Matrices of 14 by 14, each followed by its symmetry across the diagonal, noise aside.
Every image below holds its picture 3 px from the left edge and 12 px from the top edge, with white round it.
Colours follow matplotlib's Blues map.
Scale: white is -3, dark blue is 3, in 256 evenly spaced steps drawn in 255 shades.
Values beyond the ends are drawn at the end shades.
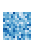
antisymmetric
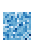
symmetric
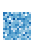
symmetric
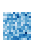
neither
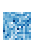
antisymmetric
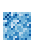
symmetric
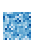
antisymmetric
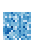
neither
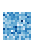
antisymmetric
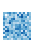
symmetric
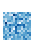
symmetric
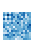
antisymmetric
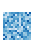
symmetric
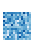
neither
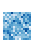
neither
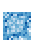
symmetric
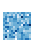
antisymmetric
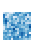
neither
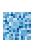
symmetric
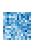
antisymmetric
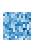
neither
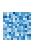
antisymmetric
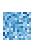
symmetric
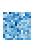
neither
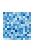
neither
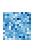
antisymmetric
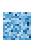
neither
